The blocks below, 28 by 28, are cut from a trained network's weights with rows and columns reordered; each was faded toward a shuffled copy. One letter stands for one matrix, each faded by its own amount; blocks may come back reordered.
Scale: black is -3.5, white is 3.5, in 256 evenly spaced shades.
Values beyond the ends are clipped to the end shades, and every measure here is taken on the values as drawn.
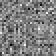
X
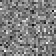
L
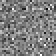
X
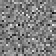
X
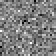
L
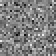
X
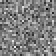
L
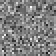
X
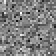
L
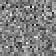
X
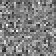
X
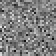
L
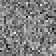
X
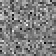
X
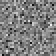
L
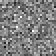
L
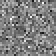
L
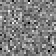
L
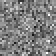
L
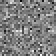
X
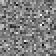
X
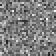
L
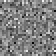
L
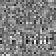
X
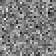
L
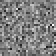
X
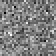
L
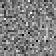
L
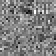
X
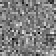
X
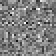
X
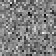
L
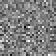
X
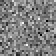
L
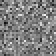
X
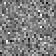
L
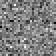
L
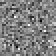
X
